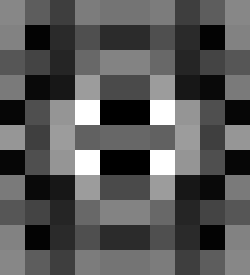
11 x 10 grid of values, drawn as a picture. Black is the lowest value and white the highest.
It mirrors both left to right and top to bottom. There is no overall slope. No single row or column stands out from its neighbours. The centre is the roughest part. The ninth with the highest average is the centre.
